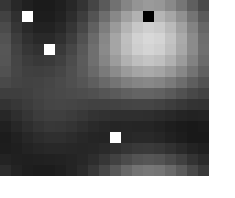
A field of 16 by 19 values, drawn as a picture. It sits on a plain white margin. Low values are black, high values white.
Roughest part: top left. Histogram: skewed, a long tail of high values. Average level on the scale: 30%. Lone odd cells: 4, 3 higher and 1 lower than their neighbours. Stripes: none. Ninth with the highest average: top right.
